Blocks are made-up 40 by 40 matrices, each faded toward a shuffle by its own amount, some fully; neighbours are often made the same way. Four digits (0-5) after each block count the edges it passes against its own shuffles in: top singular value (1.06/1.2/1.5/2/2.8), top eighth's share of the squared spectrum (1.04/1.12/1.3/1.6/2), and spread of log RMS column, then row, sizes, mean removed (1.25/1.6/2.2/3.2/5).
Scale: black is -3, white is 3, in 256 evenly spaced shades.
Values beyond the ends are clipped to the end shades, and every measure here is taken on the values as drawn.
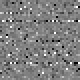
2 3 0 2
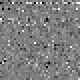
2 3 0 2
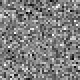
0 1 0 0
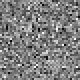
2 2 0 0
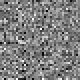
3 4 1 2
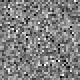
1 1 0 0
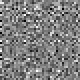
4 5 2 2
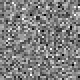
2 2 1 1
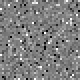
0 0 0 0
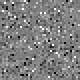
0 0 0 0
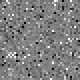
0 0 0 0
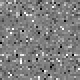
1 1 0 1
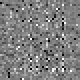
3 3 2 1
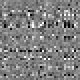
4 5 2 3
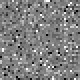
0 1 0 0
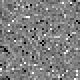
0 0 0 0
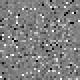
0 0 0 0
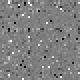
2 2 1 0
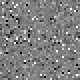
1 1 0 0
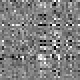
4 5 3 3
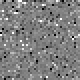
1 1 0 0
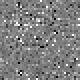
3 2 1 1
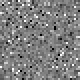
1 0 0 0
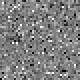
1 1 0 0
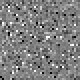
1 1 0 1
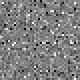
2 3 0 1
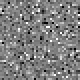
2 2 0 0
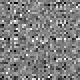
4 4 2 2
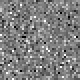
1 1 0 0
